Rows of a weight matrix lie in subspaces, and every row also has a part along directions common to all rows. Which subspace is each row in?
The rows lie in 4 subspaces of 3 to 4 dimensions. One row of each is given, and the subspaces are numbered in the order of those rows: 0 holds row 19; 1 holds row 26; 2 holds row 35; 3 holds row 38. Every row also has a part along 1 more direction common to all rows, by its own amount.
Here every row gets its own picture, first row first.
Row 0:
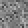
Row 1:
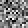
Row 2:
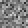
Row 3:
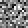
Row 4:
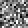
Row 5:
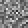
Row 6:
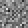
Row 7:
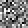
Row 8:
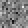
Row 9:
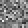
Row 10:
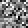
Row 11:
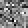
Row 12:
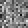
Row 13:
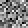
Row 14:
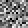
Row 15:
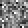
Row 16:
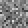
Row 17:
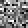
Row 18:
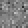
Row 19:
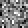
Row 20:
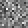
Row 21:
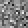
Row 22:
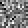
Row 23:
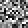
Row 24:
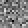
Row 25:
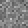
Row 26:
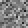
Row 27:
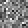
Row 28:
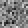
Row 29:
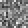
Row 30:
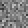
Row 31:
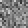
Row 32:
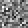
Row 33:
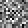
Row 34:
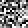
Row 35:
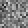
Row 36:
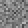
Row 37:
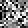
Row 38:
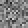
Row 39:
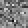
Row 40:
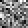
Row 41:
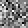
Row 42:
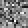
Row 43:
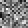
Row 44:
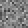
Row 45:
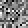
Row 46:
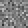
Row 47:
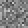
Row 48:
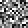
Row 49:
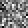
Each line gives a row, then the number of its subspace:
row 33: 0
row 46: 2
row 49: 2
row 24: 3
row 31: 3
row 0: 0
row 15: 0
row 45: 0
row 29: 3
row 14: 1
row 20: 2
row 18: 0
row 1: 3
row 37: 2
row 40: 3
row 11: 3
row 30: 2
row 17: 3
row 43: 3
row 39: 3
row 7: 2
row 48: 3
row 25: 1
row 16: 1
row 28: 0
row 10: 1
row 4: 1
